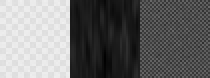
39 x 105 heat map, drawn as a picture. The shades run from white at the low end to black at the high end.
The table splits into one row of 3 panels. Panel 1,1: very low, checkered, faint in contrast. Panel 1,2: very high, streaked downward, faint in contrast. Panel 1,3: high, checkered.
